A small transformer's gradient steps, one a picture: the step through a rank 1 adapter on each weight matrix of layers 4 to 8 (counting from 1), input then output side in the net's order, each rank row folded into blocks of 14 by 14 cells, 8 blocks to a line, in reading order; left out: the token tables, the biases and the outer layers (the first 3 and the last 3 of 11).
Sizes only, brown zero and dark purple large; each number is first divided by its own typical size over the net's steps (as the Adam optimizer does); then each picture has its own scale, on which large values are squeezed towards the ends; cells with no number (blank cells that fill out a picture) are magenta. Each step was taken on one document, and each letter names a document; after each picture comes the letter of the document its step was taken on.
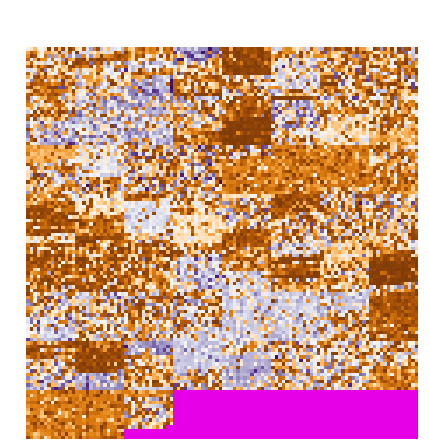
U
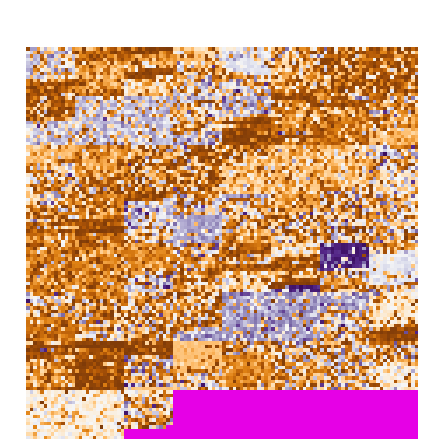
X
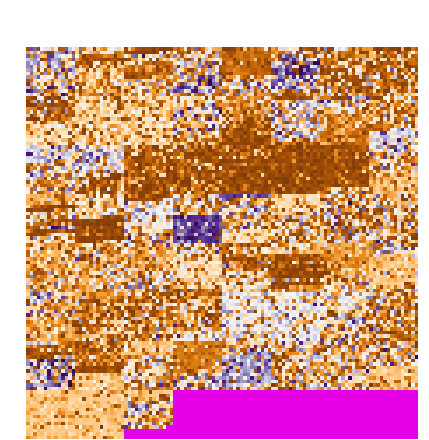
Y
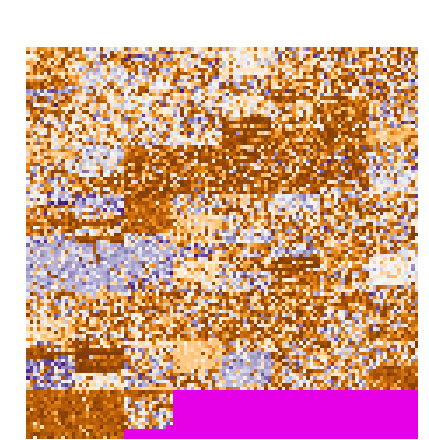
X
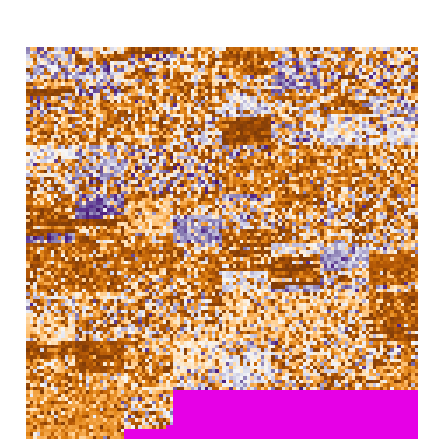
U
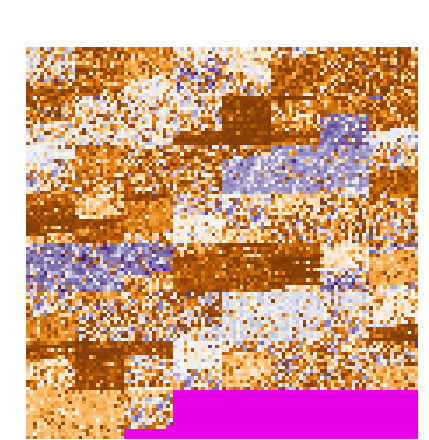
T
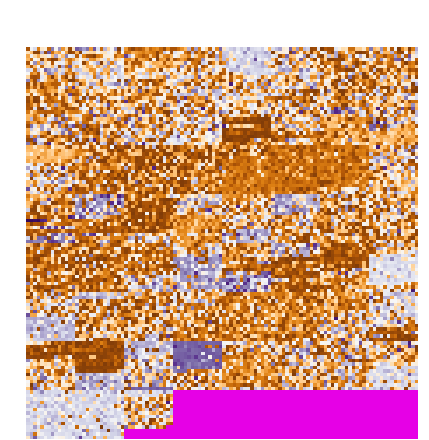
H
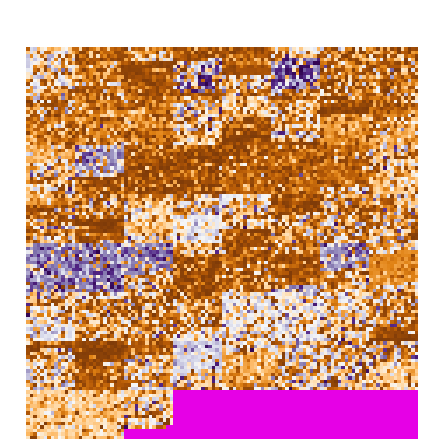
Y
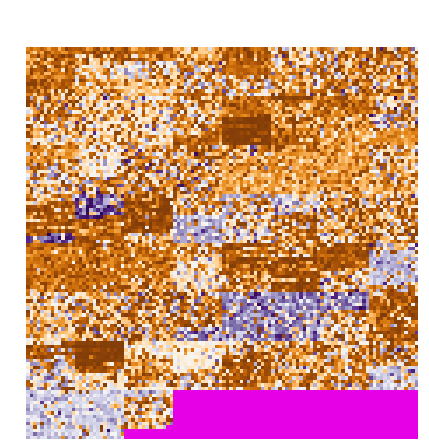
U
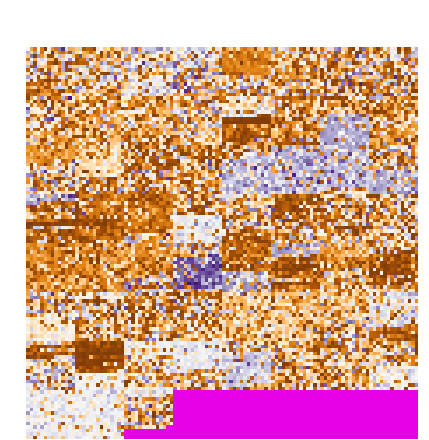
H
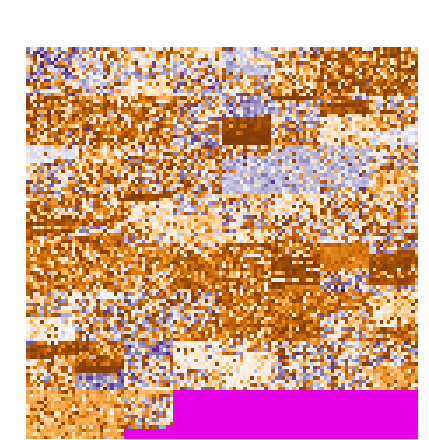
T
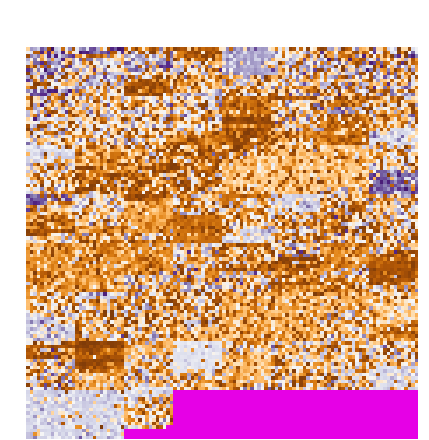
H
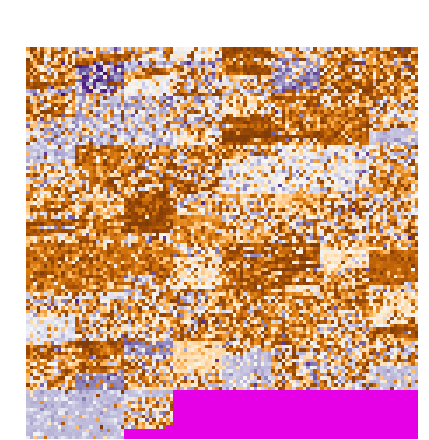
H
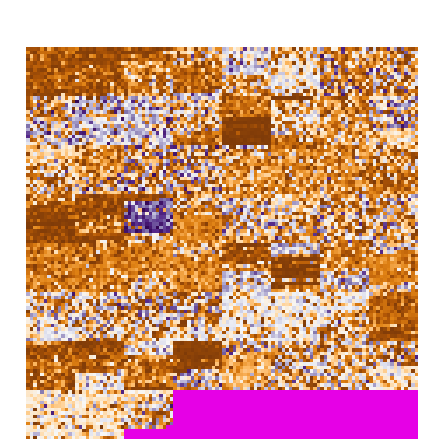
U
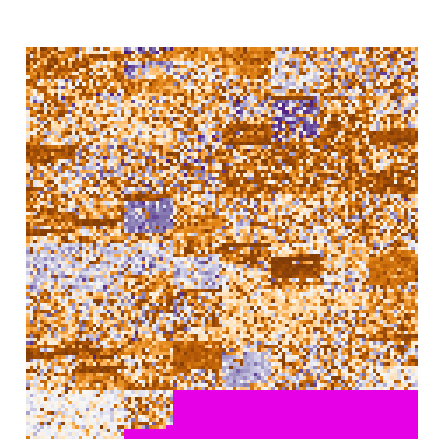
U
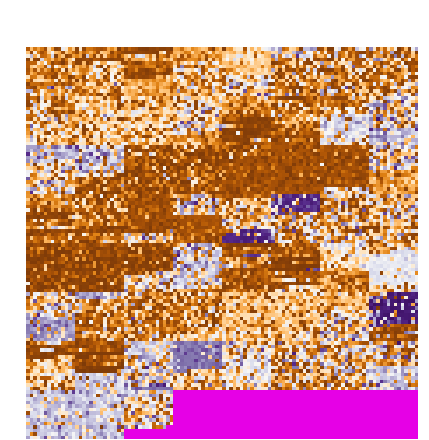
X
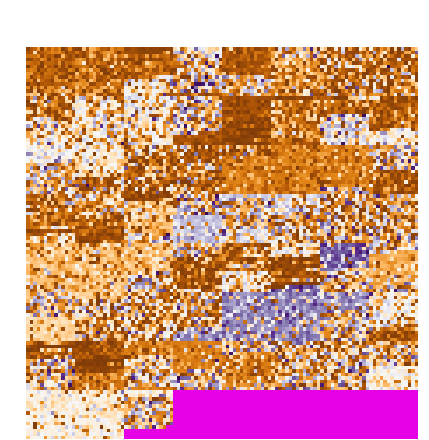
Y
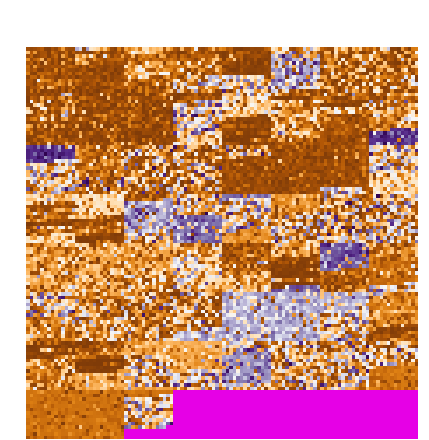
Y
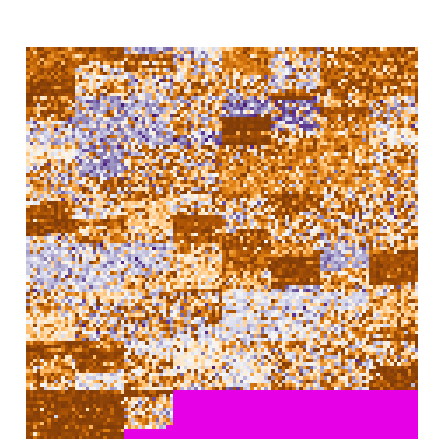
U
